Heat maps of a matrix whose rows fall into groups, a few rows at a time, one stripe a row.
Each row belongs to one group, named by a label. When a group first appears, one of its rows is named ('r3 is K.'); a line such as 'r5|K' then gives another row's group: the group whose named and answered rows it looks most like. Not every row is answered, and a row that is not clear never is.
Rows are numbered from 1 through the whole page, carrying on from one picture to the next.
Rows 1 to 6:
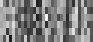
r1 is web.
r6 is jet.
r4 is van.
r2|van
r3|web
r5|web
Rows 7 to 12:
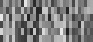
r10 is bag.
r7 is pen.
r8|web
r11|web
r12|bag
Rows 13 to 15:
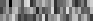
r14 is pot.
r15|van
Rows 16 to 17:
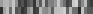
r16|van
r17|bag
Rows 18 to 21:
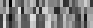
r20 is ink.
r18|jet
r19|pen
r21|ink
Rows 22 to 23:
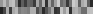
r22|van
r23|pot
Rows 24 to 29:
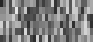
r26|van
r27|jet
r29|pen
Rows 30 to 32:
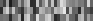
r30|pen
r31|bag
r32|pen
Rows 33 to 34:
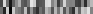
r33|ink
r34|jet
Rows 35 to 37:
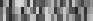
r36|pen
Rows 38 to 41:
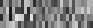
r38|pen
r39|jet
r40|pot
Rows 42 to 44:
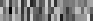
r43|jet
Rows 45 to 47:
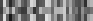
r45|ink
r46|bag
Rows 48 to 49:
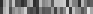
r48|bag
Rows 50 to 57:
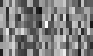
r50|bag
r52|web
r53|web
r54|pot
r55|bag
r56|van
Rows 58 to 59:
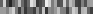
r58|ink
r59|van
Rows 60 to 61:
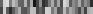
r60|pot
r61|ink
